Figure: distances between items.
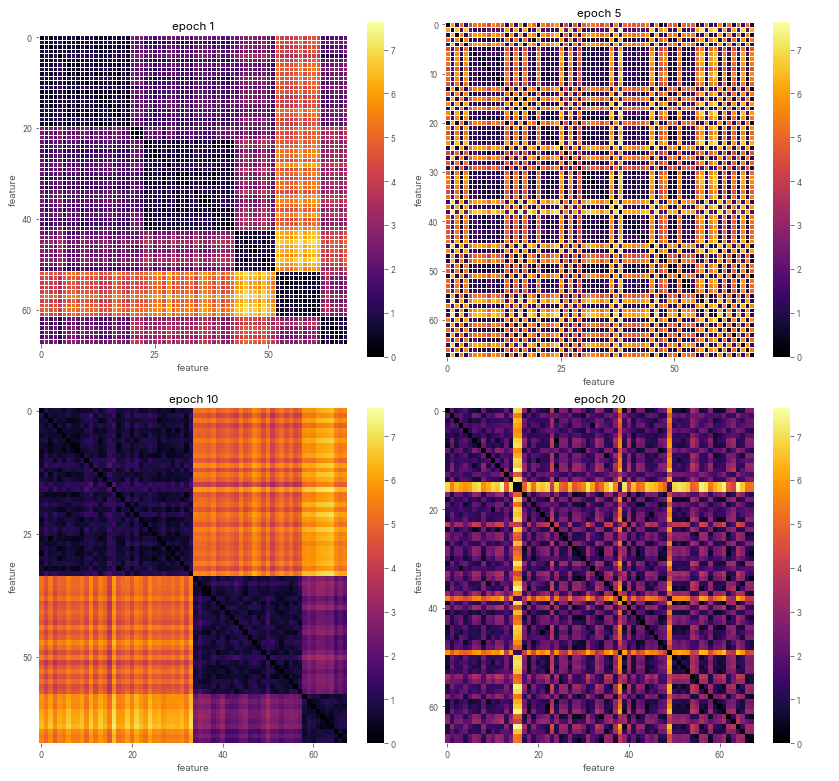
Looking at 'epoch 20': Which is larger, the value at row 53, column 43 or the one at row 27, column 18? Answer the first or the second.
the first
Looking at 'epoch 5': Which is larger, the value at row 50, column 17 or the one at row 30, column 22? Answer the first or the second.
the first
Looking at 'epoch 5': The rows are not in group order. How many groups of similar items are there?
2
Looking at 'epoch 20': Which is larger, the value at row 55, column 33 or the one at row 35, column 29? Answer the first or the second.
the second
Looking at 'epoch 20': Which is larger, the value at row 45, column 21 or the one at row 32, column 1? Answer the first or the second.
the second
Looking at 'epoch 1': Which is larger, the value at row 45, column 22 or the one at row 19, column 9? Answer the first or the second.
the first
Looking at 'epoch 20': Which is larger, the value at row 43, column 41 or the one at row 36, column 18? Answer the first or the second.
the first
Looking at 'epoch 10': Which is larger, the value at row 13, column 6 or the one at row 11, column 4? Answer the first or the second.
the second
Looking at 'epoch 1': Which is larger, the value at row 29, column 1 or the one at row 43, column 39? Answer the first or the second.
the second
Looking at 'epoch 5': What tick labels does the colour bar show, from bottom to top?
0, 1, 2, 3, 4, 5, 6, 7
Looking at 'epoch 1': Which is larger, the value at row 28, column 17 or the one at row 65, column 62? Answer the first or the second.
the first
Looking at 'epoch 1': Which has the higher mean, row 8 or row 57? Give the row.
57
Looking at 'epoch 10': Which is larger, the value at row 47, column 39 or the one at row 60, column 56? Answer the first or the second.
the second
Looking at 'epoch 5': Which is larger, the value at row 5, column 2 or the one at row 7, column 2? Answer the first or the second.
the second
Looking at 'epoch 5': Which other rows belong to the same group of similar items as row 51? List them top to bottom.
0, 2, 4, 13, 15, 17, 20, 25, 27, 29, 36, 38, 45, 47, 48, 55, 56, 58, 59, 61, 63, 65, 67
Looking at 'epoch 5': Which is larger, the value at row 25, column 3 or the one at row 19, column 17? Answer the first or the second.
the first
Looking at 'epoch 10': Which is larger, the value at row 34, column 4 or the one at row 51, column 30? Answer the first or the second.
the first
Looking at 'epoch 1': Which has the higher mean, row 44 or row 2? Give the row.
44
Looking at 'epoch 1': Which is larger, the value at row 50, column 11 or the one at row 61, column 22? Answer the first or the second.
the second
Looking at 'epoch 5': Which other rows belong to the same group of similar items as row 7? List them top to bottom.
1, 3, 5, 6, 8, 9, 10, 11, 12, 14, 16, 18, 19, 21, 22, 23, 24, 26, 28, 30, 31, 32, 33, 34, 35, 37, 39, 40, 41, 42, 43, 44, 46, 49, 50, 52, 53, 54, 57, 60, 62, 64, 66
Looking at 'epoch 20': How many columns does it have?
68
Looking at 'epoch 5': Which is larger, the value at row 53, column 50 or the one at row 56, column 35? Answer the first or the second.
the second
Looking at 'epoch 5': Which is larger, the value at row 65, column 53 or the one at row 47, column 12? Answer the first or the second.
the first
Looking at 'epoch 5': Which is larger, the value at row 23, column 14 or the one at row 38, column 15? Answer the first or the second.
the second
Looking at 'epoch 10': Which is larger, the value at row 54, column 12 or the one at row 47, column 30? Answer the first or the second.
the second
